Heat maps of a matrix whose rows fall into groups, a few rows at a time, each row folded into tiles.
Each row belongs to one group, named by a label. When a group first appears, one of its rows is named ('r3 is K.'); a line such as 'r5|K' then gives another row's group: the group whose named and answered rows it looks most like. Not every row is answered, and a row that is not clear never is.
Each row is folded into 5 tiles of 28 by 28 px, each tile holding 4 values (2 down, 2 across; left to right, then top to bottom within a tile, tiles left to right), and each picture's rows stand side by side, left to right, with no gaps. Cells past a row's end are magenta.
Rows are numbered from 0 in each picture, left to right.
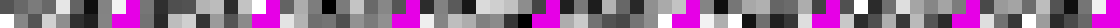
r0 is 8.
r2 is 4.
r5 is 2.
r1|8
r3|4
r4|2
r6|4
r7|8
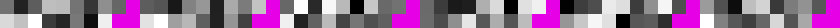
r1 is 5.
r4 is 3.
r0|2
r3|8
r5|2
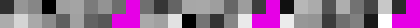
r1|2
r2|2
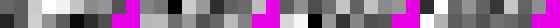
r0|3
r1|5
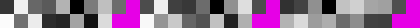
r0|2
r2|4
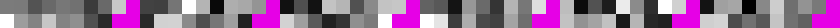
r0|8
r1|3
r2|2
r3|5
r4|8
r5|4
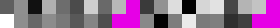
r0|5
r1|8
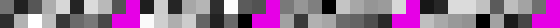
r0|3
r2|8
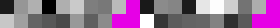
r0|4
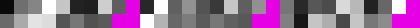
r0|3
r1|5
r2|8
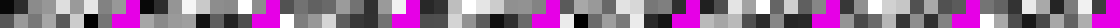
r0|3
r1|3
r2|8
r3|3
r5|3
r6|3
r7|2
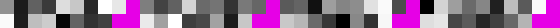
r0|8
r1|2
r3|5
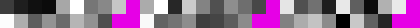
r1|5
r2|8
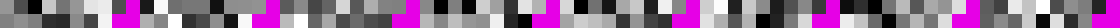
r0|2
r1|2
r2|5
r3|8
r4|8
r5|5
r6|2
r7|3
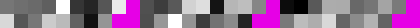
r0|8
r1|3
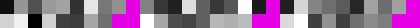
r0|5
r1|2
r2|5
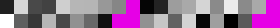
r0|4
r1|3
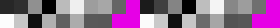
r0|4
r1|4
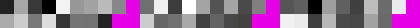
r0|4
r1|5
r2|5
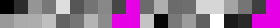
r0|3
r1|4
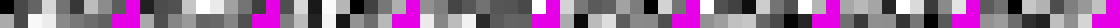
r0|3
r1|3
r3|8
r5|8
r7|2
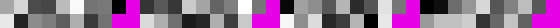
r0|4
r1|2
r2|2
